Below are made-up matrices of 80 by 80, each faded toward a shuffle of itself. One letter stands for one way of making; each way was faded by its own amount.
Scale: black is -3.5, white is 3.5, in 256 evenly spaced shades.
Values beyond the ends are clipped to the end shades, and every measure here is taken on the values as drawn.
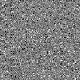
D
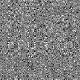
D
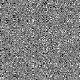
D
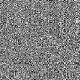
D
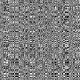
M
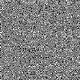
D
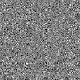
D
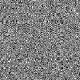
D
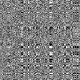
M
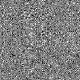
D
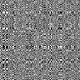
M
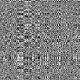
M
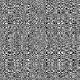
M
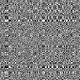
M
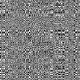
M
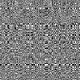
M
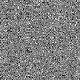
D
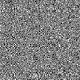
D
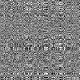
M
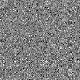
D
